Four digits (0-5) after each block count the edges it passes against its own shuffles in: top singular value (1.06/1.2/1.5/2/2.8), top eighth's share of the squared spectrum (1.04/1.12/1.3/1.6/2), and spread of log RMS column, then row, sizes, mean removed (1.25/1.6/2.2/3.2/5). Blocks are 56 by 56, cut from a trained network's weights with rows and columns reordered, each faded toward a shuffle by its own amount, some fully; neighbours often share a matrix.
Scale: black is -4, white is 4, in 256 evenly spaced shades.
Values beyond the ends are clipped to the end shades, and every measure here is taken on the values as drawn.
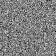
0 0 0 0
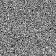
2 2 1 0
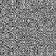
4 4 2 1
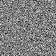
2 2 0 0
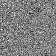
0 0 0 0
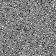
0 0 0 0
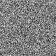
0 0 0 0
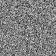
1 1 0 0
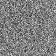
2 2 0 0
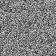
0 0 0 0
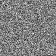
1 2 0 0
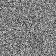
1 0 0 0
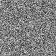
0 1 0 0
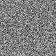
0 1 0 0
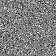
0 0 0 0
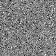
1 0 0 0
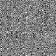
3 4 2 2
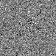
2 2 1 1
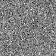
1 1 1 0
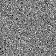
1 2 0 0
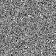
2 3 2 1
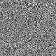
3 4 2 1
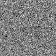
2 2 1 0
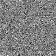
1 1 0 0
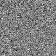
1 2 1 0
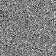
3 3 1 1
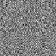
3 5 2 1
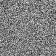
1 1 0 0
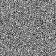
3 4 1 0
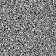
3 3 1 0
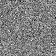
1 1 0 0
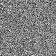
1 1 0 0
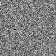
2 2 1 0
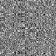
4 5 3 2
